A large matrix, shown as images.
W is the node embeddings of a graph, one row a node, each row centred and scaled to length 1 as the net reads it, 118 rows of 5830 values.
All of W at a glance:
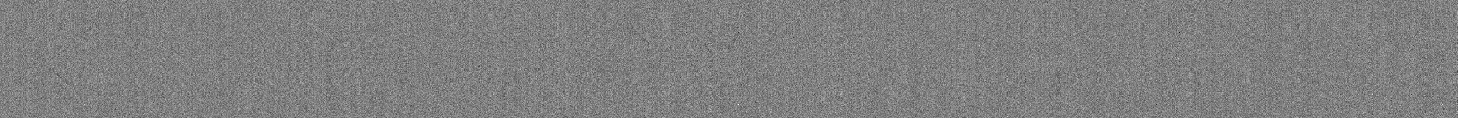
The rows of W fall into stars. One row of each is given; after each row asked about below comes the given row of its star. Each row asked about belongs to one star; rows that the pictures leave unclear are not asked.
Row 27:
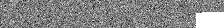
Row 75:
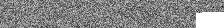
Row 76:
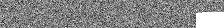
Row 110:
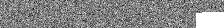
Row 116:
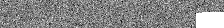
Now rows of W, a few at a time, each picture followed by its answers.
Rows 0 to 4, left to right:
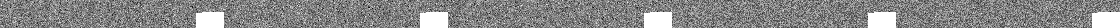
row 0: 110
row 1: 116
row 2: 116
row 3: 75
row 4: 110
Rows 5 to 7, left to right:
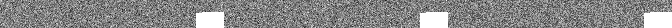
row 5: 76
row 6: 110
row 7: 110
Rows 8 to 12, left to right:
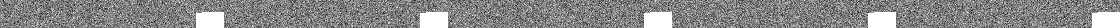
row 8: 116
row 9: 76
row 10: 76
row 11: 76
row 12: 27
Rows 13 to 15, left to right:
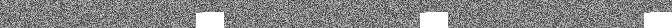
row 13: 75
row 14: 110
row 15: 110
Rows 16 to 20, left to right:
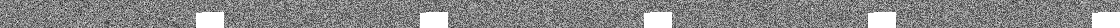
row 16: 110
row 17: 75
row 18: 110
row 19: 116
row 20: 110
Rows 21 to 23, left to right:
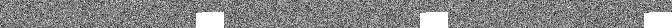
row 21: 76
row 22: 116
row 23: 27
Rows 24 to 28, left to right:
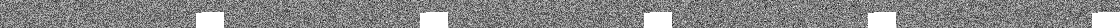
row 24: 27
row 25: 75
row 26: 27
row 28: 75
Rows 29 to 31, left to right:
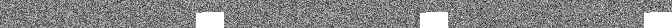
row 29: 27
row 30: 76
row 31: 110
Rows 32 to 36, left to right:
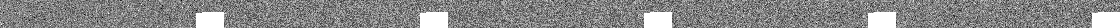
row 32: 76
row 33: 110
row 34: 110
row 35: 27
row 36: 75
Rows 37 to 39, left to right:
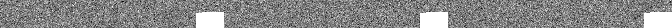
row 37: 116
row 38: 76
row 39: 110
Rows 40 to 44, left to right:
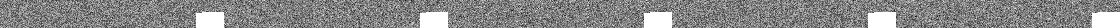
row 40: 110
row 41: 76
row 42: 75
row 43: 116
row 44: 75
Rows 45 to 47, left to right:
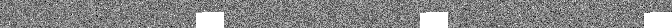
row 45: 75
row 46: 75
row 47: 27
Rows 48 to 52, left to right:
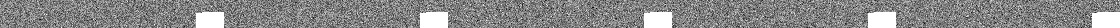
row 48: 75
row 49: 116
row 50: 116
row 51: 76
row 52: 27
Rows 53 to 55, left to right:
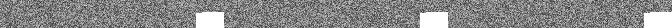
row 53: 116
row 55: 76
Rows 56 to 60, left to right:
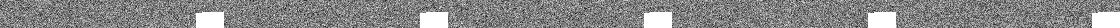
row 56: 76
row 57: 110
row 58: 27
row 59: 75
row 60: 76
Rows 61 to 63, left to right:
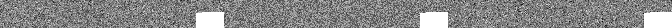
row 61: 76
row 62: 27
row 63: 116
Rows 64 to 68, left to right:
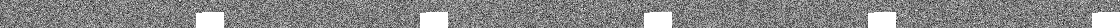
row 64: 27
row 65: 76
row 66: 76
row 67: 116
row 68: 110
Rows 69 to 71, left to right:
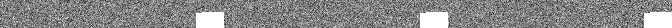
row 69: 110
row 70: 110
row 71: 76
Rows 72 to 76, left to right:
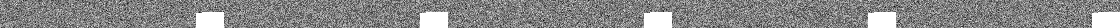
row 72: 27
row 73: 75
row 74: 75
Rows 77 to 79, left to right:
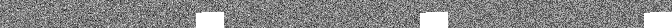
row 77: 75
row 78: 76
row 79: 76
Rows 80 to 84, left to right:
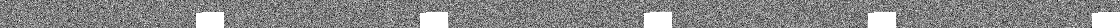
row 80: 116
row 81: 76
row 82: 76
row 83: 75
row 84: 110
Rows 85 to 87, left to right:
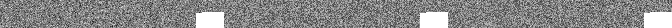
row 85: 27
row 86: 75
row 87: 116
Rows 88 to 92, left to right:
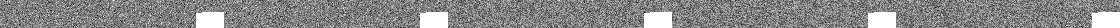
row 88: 116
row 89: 75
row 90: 76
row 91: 27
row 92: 75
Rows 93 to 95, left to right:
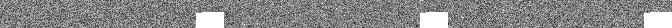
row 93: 75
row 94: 75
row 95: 110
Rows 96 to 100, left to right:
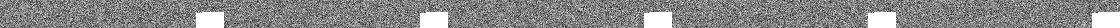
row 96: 75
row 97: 76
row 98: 76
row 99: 75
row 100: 76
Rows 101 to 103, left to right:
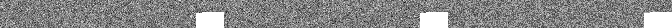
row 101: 27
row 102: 27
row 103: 75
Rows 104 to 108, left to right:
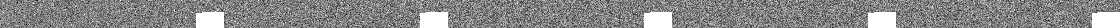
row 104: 76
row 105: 75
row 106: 110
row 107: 27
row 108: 75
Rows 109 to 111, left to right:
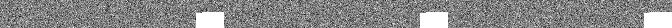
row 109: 75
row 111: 27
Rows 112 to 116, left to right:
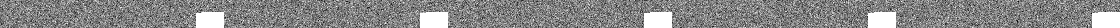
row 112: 27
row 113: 116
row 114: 76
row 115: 75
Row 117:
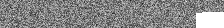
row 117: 110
